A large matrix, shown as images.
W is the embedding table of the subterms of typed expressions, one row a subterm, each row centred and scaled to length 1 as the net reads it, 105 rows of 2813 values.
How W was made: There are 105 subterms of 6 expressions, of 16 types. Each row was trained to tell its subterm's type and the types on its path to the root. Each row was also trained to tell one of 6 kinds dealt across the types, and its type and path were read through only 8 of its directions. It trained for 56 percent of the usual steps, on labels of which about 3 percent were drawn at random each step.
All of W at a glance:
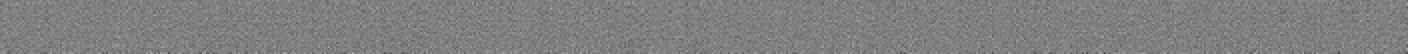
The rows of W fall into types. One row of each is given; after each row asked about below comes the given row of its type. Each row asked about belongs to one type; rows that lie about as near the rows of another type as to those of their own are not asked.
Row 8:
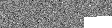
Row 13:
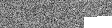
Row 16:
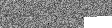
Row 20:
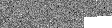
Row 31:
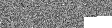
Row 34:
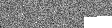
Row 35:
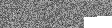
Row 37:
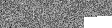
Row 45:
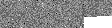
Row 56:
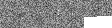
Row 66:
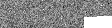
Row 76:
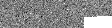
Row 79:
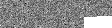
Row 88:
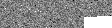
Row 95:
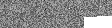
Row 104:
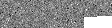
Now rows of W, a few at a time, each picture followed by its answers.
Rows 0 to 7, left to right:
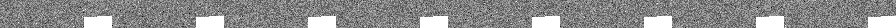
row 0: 13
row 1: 16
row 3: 20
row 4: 79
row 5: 8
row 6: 76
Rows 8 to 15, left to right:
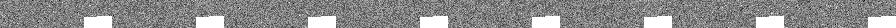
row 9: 66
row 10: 16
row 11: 34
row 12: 37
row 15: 104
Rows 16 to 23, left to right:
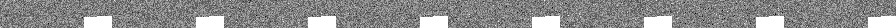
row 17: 37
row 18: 88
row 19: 31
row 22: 79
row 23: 8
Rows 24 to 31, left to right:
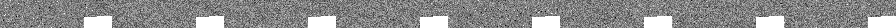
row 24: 79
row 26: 56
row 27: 88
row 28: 95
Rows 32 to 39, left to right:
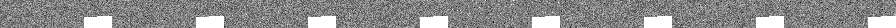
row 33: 56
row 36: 8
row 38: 88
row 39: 45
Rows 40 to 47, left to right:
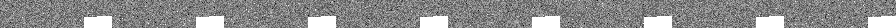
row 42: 79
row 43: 13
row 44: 37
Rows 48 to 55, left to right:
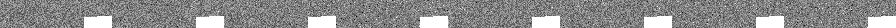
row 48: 95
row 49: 76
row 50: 16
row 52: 16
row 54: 88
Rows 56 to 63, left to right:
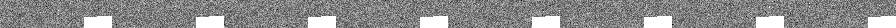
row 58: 104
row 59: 88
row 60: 13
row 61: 56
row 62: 34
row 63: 79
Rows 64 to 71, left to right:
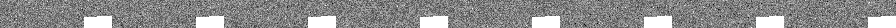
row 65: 76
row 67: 37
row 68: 56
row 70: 34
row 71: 16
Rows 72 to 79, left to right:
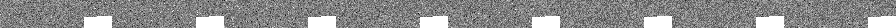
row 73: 88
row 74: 104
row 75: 79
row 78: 20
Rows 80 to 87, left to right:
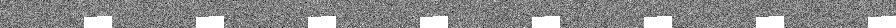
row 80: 76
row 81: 16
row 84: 35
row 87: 95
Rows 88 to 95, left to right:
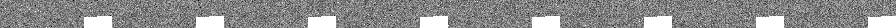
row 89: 95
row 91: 13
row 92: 20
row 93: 95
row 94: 20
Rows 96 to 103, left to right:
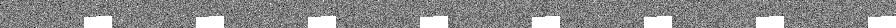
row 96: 8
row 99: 76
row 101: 34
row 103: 34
